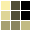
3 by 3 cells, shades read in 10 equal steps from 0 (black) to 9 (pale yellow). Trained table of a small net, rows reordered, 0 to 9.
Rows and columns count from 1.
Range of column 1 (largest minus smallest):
3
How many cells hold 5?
1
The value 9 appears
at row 1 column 1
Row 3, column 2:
5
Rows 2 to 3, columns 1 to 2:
8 3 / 6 5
